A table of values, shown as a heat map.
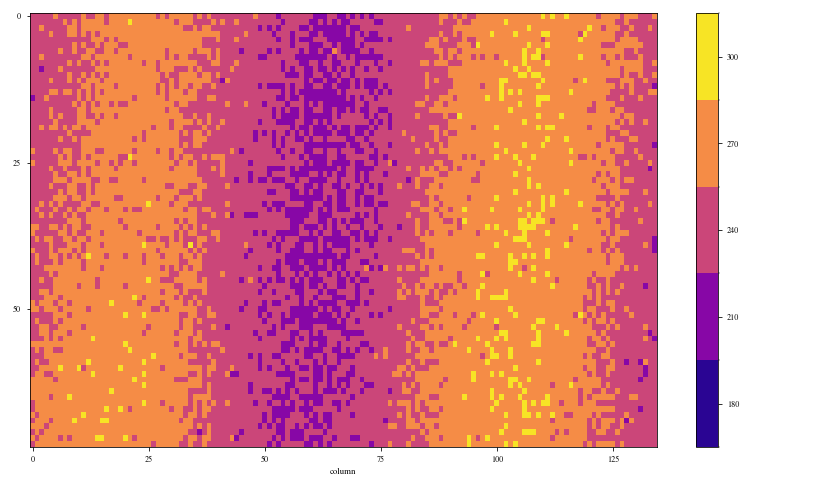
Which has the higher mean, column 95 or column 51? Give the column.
95
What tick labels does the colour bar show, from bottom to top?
180, 210, 240, 270, 300
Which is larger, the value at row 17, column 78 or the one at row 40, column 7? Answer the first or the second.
the second
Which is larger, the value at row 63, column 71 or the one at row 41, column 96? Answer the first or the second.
the second
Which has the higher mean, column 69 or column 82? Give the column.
82
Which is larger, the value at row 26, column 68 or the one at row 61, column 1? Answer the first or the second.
the second
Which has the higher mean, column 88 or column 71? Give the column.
88
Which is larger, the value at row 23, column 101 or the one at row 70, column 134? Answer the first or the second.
the first
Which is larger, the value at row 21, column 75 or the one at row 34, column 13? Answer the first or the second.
the second
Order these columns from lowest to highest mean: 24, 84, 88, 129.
129, 84, 88, 24
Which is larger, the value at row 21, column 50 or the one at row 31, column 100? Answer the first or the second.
the second
